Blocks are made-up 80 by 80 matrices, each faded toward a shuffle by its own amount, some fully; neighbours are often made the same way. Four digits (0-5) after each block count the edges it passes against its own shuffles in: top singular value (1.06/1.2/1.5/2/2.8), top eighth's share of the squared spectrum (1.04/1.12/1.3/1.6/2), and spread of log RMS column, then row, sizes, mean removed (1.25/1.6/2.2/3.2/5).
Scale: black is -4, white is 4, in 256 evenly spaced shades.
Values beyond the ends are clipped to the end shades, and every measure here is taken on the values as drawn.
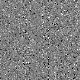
2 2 2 0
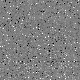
2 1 0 0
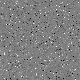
0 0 0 0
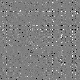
4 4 2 2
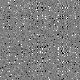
4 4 2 2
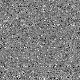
1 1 0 2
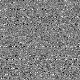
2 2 0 3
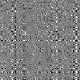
5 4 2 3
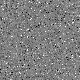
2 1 0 0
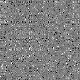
4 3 2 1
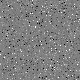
0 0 0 0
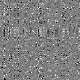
4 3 2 1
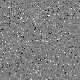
2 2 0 0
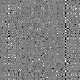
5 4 2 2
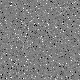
1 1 0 0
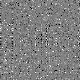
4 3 2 1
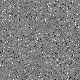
2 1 0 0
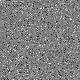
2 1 0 0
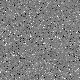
0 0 0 0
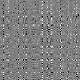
5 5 3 3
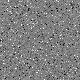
0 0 0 0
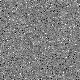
2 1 0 0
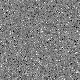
2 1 0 0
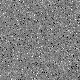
0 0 0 0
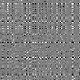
5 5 3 3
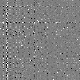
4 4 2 2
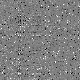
3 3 1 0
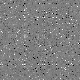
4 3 1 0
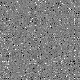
3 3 1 1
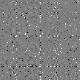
4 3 2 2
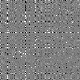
5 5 3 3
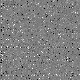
3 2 1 0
